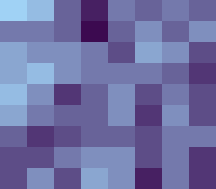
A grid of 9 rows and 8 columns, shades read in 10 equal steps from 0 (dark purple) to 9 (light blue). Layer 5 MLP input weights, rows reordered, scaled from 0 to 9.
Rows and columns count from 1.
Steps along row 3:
down same down down up down down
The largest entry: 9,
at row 1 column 1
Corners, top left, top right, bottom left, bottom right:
9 4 3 2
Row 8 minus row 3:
-4 -3 -1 1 3 -4 -1 -1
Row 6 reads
7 5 4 4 6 2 6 3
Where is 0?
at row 2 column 4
